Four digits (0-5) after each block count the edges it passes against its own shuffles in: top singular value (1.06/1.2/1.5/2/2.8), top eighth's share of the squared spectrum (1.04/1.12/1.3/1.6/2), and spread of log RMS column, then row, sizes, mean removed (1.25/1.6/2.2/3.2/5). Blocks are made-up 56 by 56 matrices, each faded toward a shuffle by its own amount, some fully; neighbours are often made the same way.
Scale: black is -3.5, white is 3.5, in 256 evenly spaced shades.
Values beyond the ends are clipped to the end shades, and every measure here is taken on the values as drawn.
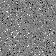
1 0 0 0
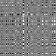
5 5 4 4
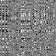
4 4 2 2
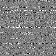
3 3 0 3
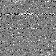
3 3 0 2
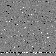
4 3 0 1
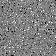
0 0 0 0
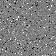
0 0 0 0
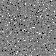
0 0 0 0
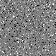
0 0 0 0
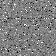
2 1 0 1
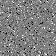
2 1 0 0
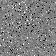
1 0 0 0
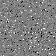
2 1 0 0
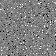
1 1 0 0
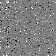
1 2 1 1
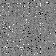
2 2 1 1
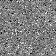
0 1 0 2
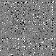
2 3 2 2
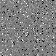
1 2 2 1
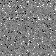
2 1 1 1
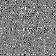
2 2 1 2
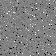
1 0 0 0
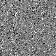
0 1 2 0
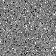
1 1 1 0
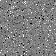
1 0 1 0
